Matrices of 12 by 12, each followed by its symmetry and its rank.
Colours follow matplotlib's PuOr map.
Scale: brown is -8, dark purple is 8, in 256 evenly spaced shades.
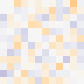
antisymmetric, full rank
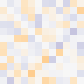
antisymmetric, full rank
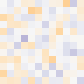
neither, full rank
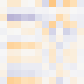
neither, rank two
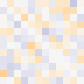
antisymmetric, full rank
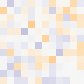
antisymmetric, full rank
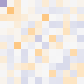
symmetric, full rank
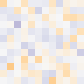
neither, full rank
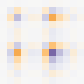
symmetric, rank one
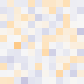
neither, full rank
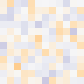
neither, full rank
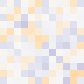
symmetric, full rank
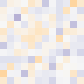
symmetric, full rank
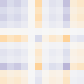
symmetric, rank one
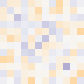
symmetric, full rank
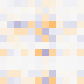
neither, rank two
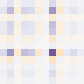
symmetric, rank one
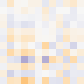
neither, rank two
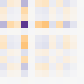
symmetric, rank one
